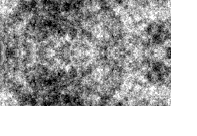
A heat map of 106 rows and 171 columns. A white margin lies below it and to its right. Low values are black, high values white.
Mirror symmetry: top to bottom. Odd rows or columns: none. Grain: blotchy. Stripes: none. Histogram: bell-shaped.
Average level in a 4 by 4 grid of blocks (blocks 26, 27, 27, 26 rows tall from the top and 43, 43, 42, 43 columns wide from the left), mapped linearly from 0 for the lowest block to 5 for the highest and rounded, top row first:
2 0 3 5 / 3 3 4 3 / 3 3 4 3 / 2 0 3 5
